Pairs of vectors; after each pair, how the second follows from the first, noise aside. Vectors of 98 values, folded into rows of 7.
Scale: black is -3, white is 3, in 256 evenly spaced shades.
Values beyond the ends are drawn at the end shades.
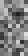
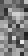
negated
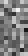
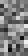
shuffled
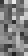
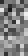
shuffled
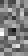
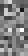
shuffled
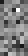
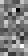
negated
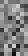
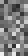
negated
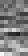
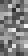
shuffled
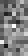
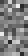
shuffled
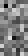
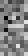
shuffled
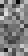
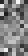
negated
